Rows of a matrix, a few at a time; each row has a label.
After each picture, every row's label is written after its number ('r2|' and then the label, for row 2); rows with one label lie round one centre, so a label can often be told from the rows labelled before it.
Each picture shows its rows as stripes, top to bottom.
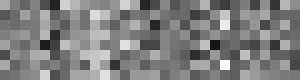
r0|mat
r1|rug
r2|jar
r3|rug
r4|mat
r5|rug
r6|jar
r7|rug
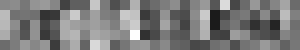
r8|jar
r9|mat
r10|mat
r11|mat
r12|rug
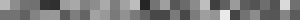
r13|mat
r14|jar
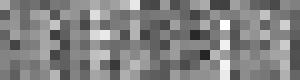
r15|mat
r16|rug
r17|jar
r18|rug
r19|jar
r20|rug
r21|jar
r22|jar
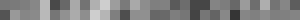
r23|rug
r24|rug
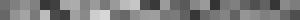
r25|mat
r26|rug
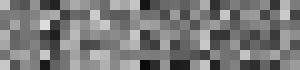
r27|mat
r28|jar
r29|rug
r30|mat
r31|mat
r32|rug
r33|mat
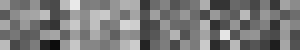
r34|mat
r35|rug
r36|mat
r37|jar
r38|mat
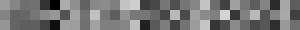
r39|mat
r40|jar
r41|mat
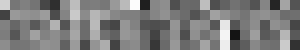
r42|mat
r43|rug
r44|jar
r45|jar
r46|jar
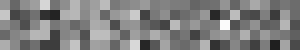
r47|rug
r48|mat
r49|jar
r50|rug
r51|mat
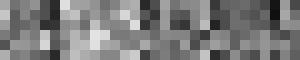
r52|mat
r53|mat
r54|mat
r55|rug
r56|rug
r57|mat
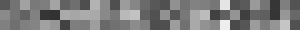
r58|jar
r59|mat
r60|jar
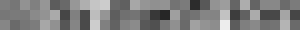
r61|rug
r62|jar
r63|jar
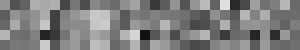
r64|jar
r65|rug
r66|rug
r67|mat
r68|rug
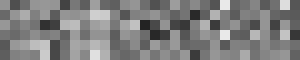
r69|jar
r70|rug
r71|mat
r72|jar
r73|rug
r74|rug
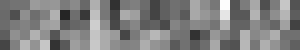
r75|jar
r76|jar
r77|jar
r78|rug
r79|rug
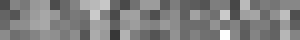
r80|rug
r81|jar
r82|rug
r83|jar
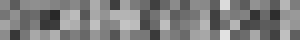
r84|jar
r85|mat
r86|mat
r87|jar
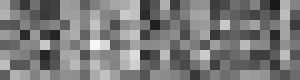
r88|mat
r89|mat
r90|jar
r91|mat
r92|rug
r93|mat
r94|mat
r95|rug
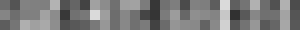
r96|jar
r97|jar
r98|jar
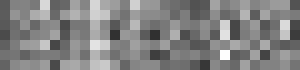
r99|rug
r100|rug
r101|jar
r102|jar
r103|rug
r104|jar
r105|rug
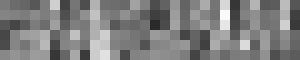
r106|jar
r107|jar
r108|jar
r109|rug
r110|rug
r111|rug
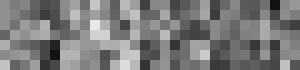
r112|mat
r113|mat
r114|rug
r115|rug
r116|mat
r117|mat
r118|mat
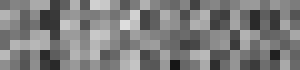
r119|rug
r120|mat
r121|mat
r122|rug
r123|rug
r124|mat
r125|mat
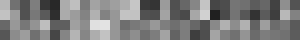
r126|mat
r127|mat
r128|rug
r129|rug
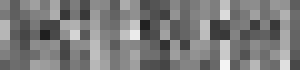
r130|jar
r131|jar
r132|mat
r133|mat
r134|jar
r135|jar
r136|jar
